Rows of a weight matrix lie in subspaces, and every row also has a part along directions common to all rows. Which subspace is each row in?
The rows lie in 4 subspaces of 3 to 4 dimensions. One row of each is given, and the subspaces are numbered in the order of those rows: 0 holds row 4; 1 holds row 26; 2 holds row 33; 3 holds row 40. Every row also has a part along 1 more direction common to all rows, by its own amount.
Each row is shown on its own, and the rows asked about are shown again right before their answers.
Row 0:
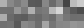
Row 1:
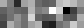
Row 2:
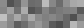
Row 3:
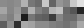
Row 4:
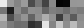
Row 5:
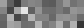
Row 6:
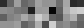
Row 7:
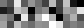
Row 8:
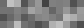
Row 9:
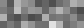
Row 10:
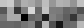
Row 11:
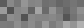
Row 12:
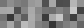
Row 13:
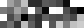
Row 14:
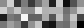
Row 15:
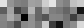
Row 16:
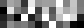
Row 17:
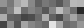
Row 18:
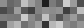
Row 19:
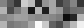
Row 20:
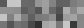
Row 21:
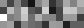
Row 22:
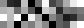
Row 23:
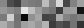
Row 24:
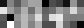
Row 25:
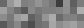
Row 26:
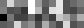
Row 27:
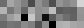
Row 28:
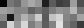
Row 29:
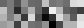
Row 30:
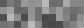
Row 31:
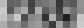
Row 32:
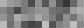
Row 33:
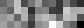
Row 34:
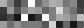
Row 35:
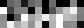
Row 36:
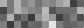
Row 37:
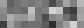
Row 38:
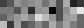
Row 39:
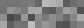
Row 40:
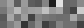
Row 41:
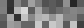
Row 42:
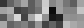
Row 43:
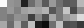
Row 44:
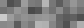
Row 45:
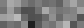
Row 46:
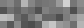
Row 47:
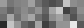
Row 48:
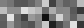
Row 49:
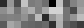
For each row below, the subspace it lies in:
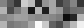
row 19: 1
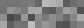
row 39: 2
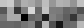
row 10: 3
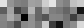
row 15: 3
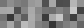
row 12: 3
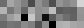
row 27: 1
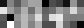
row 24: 3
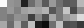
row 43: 1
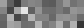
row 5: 2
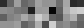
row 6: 0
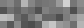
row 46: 3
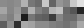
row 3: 0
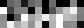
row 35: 3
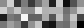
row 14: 3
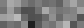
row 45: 2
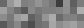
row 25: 2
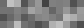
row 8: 1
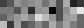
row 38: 0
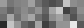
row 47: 2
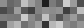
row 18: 2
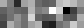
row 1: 2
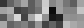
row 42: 0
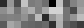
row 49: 3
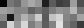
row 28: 3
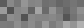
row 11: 1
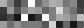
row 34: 1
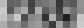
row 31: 1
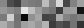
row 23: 2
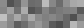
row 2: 1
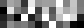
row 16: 1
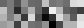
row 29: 3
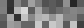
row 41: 2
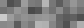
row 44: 1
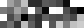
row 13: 0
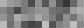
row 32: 0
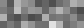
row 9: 0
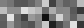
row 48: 2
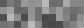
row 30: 0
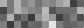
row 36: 3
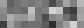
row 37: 2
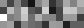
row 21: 1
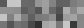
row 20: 2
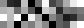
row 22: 1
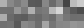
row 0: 0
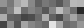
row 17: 0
